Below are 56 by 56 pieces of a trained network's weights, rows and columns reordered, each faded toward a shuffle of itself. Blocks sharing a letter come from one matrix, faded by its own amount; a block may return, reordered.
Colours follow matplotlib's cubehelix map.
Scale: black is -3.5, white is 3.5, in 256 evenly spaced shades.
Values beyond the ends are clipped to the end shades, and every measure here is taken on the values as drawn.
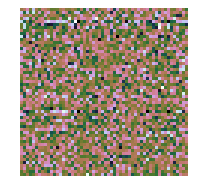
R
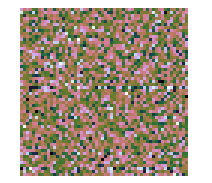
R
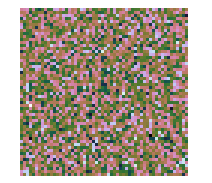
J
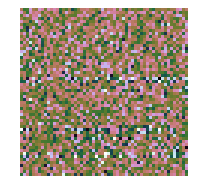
R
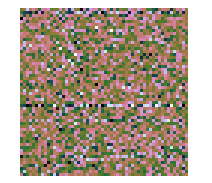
R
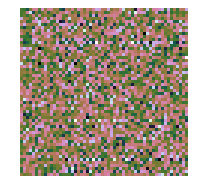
R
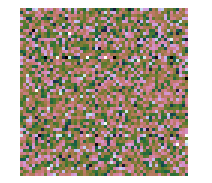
R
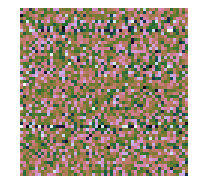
R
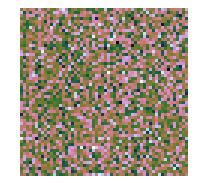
J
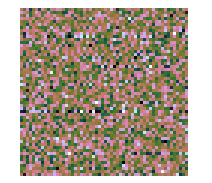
R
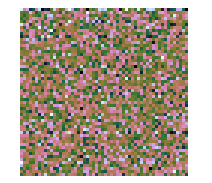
R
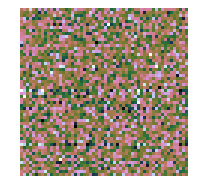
R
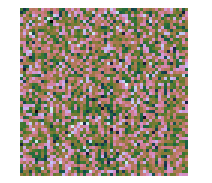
J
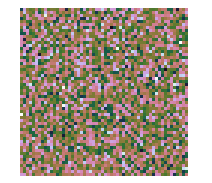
J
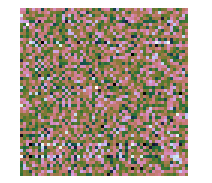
R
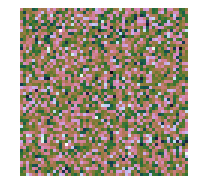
J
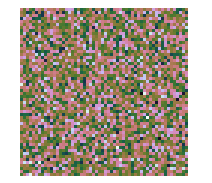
J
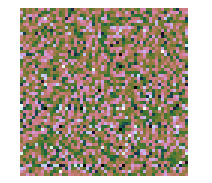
R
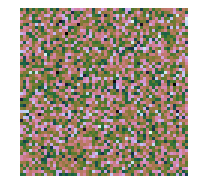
J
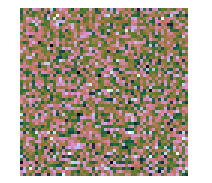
R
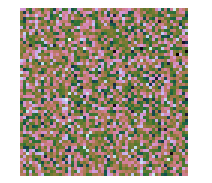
J
